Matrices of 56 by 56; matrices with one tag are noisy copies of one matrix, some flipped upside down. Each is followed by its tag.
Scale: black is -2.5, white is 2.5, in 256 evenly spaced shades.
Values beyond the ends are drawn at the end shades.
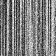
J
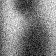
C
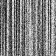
J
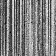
J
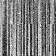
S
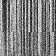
S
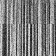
S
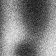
C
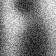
C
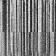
S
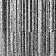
S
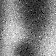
C
